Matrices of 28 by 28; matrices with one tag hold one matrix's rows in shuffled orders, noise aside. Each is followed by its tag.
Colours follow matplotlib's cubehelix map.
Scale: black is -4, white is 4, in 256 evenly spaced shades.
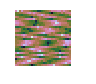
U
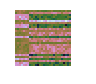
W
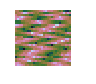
U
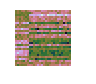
W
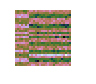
W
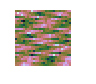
U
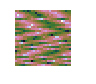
U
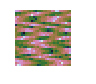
U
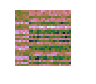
W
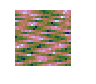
U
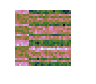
W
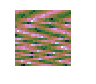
U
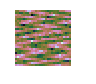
U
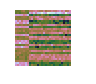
W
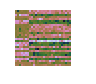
W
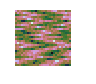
U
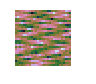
U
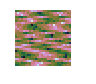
U
